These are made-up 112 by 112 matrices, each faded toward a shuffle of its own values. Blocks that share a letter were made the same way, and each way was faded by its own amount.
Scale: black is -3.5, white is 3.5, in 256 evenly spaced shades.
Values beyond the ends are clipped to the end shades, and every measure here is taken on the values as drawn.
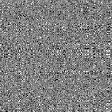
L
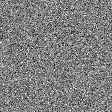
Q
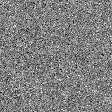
Q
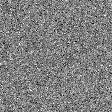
Q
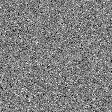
Q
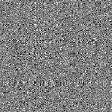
L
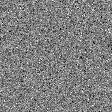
Q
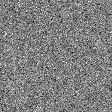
Q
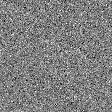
Q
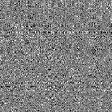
L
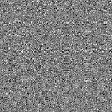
L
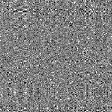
L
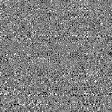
L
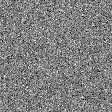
Q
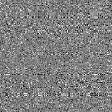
L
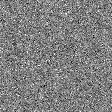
Q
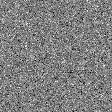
Q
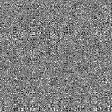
L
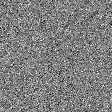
Q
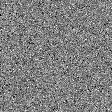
Q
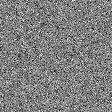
Q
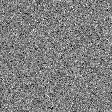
Q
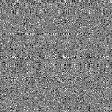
L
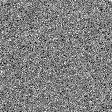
Q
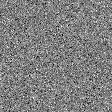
Q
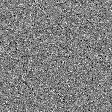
Q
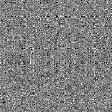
L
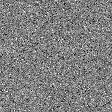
Q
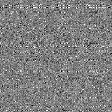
L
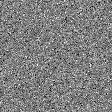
Q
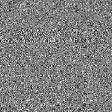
L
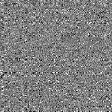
L
